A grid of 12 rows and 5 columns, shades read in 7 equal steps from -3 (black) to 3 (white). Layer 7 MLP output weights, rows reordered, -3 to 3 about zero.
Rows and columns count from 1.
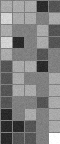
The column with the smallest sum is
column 4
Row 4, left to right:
2 -2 0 1 -1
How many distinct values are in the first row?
3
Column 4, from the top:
-2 0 1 1 -1 -2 0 0 -1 0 0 0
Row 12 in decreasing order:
3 0 -1 -1 -2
